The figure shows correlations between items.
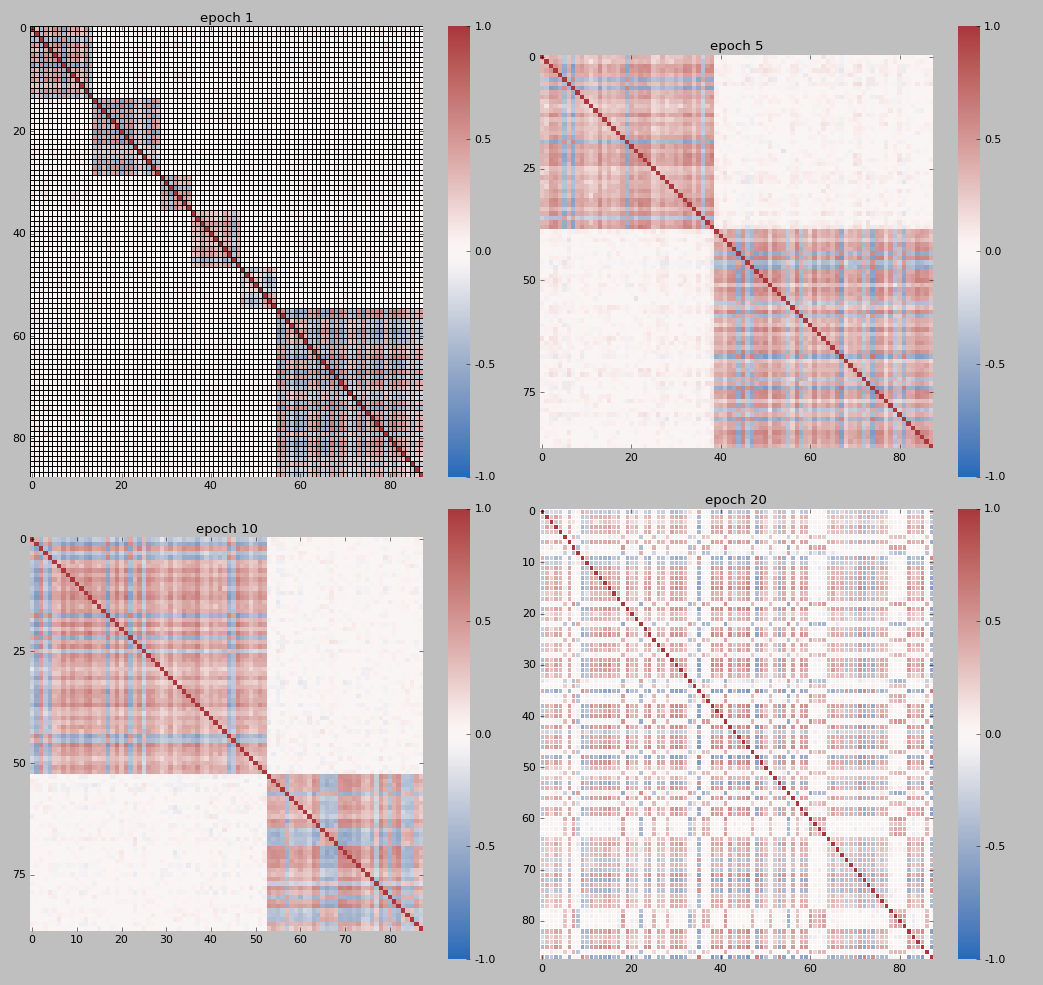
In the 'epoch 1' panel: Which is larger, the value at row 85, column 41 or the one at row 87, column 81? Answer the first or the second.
the second
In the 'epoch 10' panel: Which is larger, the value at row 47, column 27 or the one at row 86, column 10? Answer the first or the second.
the first
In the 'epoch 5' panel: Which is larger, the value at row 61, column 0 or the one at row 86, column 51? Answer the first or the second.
the second
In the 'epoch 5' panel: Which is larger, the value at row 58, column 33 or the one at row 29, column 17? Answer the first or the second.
the second
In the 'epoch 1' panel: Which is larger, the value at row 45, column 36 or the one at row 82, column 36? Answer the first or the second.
the second
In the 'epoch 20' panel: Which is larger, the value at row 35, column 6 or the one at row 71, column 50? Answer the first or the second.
the second
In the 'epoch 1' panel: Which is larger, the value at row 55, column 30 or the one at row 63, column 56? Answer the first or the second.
the second
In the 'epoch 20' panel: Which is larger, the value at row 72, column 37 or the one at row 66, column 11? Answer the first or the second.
the second
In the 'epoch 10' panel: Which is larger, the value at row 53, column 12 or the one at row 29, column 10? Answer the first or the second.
the second
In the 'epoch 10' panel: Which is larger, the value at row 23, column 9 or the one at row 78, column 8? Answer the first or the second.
the first
